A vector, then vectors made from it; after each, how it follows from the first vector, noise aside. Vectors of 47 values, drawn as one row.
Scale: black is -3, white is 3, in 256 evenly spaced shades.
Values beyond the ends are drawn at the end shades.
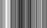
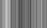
shrunk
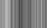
shrunk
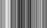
copied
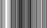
copied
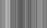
shrunk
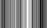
wrapped around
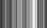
wrapped around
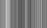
shrunk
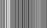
partly zeroed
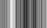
wrapped around
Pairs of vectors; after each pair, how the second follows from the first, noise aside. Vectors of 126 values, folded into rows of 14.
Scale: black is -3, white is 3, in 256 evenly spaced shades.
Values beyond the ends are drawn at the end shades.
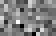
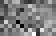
sign-scrambled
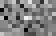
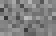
shrunk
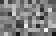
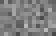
shrunk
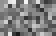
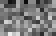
sign-scrambled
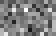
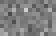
shrunk
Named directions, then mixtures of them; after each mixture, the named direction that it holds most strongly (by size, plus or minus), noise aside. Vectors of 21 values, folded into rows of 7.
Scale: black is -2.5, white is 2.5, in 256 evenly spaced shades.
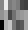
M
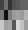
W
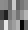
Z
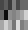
W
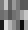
M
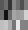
W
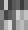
W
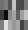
Z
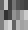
W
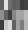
M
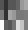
M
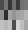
W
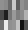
Z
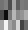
Z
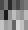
W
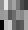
M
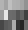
W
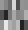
Z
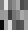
M
